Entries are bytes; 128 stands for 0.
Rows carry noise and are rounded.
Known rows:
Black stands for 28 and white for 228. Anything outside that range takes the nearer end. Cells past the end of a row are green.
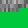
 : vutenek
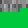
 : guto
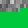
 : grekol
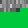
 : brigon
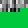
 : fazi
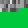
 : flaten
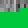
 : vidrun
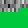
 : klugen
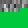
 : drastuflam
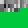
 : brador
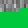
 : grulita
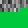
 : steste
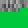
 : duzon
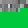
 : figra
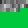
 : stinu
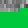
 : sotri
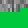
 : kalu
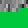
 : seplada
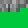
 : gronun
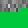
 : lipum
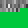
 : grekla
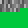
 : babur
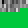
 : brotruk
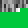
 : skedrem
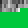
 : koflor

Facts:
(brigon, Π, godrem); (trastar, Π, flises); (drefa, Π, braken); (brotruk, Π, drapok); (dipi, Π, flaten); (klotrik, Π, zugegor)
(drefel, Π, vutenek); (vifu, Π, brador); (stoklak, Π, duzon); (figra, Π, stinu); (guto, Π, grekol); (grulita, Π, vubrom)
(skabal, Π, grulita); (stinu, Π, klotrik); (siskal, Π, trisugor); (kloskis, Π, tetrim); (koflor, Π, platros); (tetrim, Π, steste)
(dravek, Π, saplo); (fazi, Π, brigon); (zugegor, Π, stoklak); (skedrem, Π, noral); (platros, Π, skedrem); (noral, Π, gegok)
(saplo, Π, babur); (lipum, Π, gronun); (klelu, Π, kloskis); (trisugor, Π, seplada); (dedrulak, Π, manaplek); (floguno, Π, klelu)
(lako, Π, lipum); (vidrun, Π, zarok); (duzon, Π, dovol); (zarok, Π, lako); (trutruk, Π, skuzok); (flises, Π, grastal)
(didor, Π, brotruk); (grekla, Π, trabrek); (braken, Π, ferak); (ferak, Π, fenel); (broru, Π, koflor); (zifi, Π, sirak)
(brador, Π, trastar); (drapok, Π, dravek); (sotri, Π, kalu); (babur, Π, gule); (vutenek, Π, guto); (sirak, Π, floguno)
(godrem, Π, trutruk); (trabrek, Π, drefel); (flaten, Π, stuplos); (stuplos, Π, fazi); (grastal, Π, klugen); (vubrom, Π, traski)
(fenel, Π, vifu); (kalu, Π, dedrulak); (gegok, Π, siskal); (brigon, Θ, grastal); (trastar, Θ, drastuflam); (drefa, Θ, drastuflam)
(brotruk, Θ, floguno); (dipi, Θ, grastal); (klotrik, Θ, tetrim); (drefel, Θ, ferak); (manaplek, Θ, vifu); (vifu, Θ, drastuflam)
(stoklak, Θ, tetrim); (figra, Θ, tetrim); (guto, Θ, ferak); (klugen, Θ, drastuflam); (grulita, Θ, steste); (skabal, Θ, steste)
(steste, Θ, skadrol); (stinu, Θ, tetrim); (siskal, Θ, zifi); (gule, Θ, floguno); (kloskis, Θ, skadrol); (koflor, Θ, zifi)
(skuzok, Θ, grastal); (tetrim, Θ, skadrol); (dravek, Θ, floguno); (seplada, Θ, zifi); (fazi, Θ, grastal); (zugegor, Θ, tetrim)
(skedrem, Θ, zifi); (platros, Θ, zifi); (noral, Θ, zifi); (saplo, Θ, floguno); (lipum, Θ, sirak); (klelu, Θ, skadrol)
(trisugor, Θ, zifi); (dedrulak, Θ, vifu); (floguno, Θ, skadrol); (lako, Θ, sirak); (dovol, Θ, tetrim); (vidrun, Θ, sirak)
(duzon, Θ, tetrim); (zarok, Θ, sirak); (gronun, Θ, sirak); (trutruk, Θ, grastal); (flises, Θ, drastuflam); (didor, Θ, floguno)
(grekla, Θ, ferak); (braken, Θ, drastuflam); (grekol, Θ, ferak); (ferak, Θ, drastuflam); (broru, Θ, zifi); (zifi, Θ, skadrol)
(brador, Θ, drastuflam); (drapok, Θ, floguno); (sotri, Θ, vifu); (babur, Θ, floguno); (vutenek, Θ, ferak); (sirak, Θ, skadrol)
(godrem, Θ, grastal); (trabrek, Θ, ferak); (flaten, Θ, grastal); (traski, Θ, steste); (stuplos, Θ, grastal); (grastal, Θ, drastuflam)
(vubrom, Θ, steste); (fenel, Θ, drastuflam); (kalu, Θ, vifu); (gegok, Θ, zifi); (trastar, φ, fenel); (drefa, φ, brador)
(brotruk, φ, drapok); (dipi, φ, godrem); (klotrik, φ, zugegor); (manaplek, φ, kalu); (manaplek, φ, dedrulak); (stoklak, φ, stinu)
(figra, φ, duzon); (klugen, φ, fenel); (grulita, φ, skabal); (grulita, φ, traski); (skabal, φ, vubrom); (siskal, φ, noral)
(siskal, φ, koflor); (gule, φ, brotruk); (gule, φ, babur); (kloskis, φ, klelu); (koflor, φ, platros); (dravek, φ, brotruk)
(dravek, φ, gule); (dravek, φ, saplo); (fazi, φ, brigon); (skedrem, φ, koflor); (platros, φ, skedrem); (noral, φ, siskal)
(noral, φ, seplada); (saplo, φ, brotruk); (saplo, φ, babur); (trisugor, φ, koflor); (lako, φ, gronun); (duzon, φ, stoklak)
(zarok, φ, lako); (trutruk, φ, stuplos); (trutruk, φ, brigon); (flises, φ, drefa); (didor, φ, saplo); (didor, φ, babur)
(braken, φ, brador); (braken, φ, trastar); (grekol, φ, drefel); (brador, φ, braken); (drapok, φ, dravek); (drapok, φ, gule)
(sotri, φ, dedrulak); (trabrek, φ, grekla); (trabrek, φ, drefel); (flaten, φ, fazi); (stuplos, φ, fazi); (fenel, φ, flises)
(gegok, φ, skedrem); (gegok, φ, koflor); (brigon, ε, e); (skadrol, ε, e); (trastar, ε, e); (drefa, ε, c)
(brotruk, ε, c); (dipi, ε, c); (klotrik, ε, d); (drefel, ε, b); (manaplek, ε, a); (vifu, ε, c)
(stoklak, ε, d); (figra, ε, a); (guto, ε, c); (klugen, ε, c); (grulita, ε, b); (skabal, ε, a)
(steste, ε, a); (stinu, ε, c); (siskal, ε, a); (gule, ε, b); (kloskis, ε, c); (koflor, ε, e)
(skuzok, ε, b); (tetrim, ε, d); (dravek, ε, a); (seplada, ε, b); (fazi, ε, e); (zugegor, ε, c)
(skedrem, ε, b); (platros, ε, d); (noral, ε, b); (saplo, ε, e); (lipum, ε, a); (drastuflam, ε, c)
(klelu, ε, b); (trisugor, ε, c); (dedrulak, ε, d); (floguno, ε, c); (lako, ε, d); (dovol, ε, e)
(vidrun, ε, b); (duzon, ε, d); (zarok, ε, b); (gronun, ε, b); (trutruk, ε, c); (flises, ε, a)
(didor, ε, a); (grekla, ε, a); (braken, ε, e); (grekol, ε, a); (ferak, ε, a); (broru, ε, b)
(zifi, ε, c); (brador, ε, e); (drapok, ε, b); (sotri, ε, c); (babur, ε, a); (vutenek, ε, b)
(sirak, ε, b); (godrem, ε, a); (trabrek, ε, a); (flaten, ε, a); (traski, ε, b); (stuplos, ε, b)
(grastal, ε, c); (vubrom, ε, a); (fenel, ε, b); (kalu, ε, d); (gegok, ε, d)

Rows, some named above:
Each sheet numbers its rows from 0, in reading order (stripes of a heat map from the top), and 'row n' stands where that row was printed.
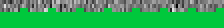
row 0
floguno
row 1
gegok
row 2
fenel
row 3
babur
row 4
dedrulak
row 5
guto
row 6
grastal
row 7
guto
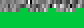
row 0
skuzok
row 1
gule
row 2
zifi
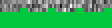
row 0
guto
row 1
flises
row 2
braken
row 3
tetrim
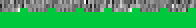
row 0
siskal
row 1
drefel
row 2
drefel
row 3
dravek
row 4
koflor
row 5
kloskis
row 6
floguno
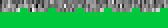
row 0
koflor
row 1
grastal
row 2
vubrom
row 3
platros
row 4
didor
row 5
trisugor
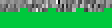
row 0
manaplek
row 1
trastar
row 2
dravek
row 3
vifu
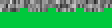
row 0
flaten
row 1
dedrulak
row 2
flises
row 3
sirak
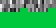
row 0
stuplos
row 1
trutruk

